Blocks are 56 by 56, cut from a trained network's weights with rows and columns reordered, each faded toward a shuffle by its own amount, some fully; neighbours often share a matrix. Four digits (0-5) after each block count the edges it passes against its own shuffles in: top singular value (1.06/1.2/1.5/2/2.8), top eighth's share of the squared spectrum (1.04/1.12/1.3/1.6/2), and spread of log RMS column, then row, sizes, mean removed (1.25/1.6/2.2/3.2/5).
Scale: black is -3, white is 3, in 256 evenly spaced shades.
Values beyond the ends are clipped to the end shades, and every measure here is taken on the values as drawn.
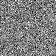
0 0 0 0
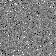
1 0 0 0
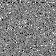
2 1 0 1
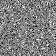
0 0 0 0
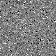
0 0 0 0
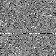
3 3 0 2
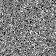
0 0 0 0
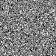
2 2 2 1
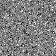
0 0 0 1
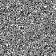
2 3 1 1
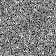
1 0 0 0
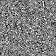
1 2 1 0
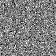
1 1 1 0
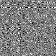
2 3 1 2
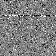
2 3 1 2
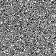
0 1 0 0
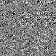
2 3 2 2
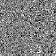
3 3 2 2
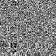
3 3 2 1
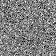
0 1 0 0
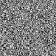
3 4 2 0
